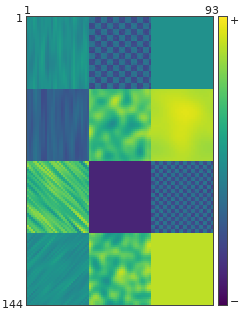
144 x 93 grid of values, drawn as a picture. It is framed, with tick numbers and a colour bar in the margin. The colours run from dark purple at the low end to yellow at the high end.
The table splits into 4 rows of 3 panels. Panel 1,1: middling, streaked downward, faint in contrast. Panel 1,2: low, checkered. Panel 1,3: middling, flat. Panel 2,1: low, streaked downward, faint in contrast. Panel 2,2: high, blotchy. Panel 2,3: very high, smooth, faint in contrast. Panel 3,1: high, slanting down to the right. Panel 3,2: very low, flat. Panel 3,3: low, checkered. Panel 4,1: middling, slanting up to the right, faint in contrast. Panel 4,2: high, blotchy. Panel 4,3: very high, flat.
